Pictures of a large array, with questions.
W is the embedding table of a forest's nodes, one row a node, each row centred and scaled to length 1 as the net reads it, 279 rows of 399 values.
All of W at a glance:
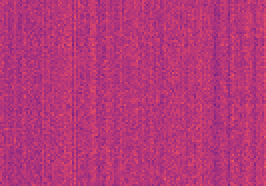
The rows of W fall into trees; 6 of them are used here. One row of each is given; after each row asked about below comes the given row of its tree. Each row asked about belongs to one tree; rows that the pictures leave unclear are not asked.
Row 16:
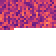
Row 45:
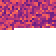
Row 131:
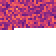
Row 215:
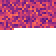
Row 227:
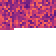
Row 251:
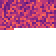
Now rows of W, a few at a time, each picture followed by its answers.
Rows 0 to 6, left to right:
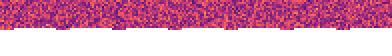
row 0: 45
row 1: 16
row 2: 131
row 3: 16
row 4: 227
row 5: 45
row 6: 131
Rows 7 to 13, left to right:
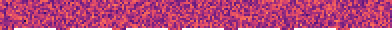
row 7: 131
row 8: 16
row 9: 45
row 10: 227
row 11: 131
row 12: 131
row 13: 227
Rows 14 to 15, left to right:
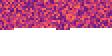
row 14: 16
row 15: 131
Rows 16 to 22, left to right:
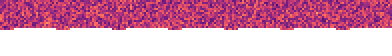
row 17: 215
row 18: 16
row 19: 251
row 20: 227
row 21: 215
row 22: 16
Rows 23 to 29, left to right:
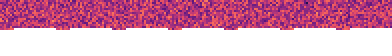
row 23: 215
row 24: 215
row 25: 227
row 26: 16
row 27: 16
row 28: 16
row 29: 215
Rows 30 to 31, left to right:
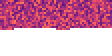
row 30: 16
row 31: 251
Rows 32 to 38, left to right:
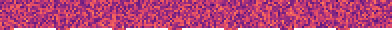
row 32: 251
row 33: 16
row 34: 227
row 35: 251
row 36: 227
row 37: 131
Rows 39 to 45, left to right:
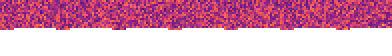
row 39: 227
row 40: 16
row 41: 131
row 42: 215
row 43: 227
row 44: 227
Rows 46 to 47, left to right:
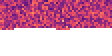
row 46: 227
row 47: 215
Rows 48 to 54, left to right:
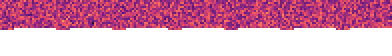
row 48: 131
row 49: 251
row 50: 215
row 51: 251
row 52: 227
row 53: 251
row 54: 16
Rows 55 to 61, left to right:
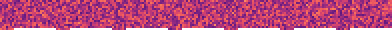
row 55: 215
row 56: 16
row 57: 131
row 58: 131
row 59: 215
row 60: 251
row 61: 131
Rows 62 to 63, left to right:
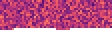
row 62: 16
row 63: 215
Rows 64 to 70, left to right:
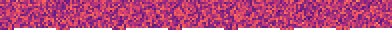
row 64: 131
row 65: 251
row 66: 131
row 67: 131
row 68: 131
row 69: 16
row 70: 215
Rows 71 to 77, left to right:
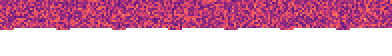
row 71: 215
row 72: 227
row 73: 215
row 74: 131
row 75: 227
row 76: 215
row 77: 227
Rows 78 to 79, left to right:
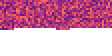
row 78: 131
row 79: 215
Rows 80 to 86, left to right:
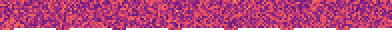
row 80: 45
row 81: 16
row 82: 131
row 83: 227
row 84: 215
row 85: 227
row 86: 16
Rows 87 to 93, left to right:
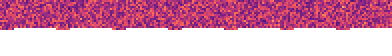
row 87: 131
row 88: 227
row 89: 251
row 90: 251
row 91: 16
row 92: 16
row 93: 16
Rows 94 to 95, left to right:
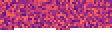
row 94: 131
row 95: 251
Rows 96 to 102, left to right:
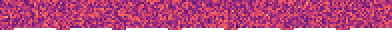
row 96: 16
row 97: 251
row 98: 131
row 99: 16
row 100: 227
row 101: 215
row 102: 16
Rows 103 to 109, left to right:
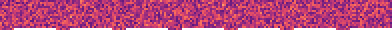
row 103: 251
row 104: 251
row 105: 227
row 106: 131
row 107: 215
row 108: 251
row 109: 251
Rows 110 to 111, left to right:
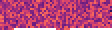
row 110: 16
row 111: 16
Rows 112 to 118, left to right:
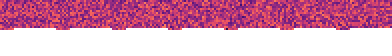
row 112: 215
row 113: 215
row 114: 251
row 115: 16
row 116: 227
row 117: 215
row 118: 251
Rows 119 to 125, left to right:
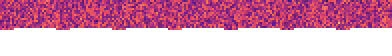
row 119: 16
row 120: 227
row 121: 251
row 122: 16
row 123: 131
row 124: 227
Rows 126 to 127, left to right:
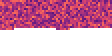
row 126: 45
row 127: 215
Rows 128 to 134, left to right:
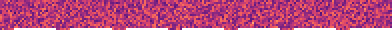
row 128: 16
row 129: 215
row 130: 227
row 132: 215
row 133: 215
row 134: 251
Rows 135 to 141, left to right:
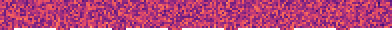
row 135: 131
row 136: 227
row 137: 131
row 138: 215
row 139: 227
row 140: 251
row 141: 251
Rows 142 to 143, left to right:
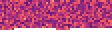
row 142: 45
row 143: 16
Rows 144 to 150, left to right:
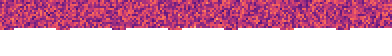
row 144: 251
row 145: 251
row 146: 131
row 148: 131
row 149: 227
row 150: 131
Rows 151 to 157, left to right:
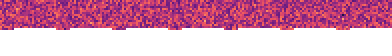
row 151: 131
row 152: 227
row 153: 251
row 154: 227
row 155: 131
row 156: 215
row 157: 215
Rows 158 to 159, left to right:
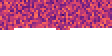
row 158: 16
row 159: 16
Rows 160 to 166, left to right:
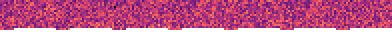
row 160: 251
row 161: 215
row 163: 227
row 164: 16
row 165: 227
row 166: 16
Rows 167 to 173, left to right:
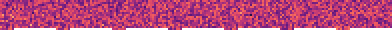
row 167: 131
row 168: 131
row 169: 251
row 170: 131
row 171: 131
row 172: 131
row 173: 215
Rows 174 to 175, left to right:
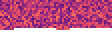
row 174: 251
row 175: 215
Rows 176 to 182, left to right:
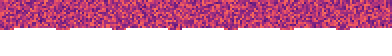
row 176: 16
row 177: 215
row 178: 16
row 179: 131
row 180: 16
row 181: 16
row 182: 251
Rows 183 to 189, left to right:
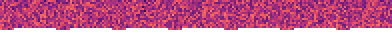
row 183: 227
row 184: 251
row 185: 215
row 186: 16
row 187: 227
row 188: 16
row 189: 227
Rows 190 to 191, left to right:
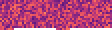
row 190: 251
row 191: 251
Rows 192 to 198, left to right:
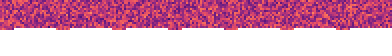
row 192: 45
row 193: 215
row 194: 45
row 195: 227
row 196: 16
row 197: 215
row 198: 251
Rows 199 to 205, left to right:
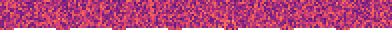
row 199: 16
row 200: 227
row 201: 251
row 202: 215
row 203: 227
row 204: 215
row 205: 16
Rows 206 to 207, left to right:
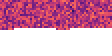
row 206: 131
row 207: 16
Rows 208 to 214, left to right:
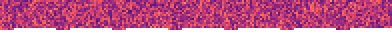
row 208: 227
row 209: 131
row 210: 16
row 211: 227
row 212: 227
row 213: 227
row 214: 131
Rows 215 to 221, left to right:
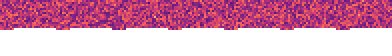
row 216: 45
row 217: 131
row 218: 16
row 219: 251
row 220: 227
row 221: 251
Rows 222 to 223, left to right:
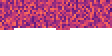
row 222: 251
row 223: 16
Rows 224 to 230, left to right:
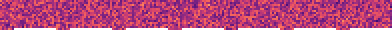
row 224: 131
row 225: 227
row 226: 251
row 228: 131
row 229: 251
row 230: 251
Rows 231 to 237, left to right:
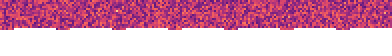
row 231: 131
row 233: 16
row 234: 215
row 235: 251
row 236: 215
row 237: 227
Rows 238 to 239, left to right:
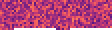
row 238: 227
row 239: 131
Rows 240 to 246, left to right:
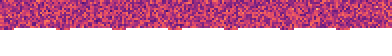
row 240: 16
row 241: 16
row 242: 16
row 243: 16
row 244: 215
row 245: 131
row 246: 215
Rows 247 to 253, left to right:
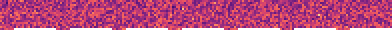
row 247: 215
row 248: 251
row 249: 16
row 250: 45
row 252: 227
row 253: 215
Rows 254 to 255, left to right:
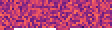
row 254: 251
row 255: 251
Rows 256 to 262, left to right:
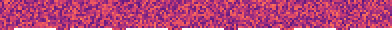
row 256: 16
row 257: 131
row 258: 227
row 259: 251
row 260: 131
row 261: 215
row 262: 227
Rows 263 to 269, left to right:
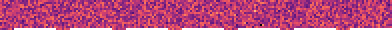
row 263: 131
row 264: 215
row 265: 227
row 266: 215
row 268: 227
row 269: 227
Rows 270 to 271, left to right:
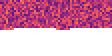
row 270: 215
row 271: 251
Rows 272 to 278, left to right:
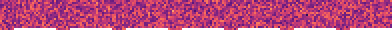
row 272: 227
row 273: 251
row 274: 16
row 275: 16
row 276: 215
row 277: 215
